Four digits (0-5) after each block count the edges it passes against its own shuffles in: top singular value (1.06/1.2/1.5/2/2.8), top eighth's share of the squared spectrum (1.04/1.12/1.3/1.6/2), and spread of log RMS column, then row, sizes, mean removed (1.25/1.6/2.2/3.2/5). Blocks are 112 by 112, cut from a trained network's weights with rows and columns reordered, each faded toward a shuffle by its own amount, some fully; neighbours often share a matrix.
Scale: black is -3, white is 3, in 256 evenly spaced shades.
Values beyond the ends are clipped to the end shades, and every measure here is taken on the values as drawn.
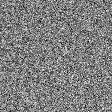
1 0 0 0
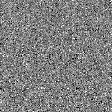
3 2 1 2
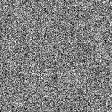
3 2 0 1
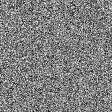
2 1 0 0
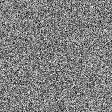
0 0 0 0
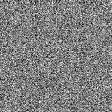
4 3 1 1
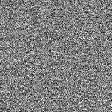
4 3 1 1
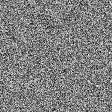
0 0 0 0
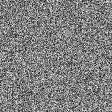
2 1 0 0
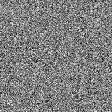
3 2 0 0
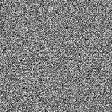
4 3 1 1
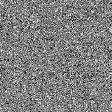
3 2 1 1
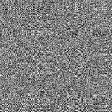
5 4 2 3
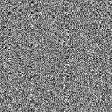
4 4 2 2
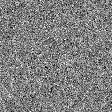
2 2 0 0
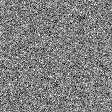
0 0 0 0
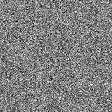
3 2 0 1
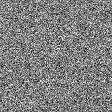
3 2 0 1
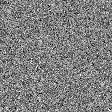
1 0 0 0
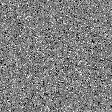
1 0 0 0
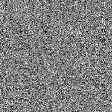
3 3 2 1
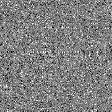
3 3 1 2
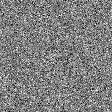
0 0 0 0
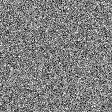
0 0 0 0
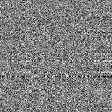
4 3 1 2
